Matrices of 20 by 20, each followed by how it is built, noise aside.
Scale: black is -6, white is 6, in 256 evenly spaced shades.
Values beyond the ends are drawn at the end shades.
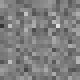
low rank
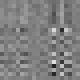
low rank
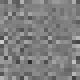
low rank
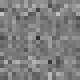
low rank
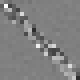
banded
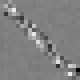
banded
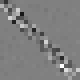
banded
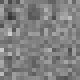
low rank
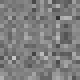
low rank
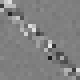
banded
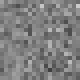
low rank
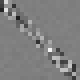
banded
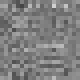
low rank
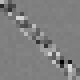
banded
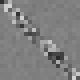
banded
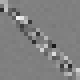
banded
